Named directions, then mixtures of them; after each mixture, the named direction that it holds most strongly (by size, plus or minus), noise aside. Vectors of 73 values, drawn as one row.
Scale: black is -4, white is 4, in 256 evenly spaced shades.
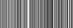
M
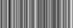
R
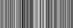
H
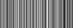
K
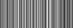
K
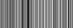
M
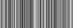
H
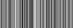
H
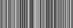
H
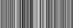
H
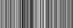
H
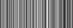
K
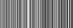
M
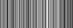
K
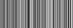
M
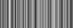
R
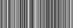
R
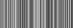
H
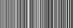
M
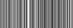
M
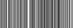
M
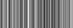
R
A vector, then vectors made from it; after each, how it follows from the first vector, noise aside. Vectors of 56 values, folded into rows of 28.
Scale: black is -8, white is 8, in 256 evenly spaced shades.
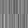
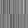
reversed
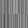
negated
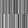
scaled up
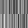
scaled up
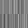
negated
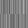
reversed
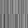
negated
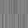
shrunk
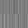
shrunk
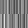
scaled up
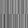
negated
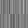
reversed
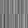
negated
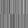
reversed
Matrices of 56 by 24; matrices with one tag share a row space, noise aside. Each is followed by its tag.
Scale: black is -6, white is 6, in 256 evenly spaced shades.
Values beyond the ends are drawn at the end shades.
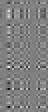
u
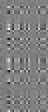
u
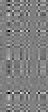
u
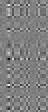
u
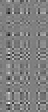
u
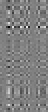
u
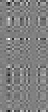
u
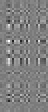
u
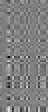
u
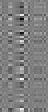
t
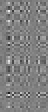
u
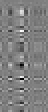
t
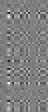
u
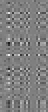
u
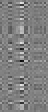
t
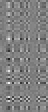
u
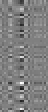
t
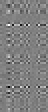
u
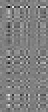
u
